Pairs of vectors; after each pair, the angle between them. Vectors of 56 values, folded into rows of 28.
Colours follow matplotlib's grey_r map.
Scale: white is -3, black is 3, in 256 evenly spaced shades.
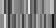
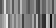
orthogonal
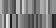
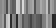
nearly parallel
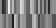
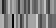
partly aligned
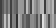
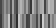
nearly parallel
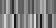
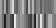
nearly opposite
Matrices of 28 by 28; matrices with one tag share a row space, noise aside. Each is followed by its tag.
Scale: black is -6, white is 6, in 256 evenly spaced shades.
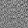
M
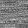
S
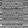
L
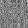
M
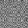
M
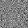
M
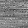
S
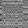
L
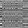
L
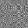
M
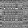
L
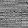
S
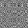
M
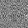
M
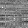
S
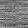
S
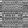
L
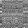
L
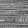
S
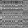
L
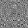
M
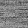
S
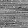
S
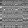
L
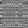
L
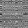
L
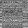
L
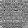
L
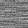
S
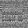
L
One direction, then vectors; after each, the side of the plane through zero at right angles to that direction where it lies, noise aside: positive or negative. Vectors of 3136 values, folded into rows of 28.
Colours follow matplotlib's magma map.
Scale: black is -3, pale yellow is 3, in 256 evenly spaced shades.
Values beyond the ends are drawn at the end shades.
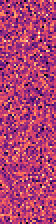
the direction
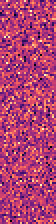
negative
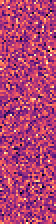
negative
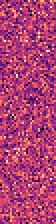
positive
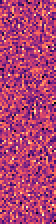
positive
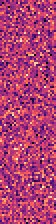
positive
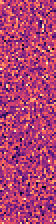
negative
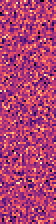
negative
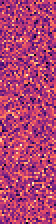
positive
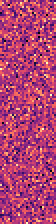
negative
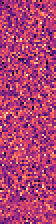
positive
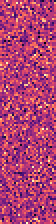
negative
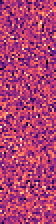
positive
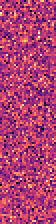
positive
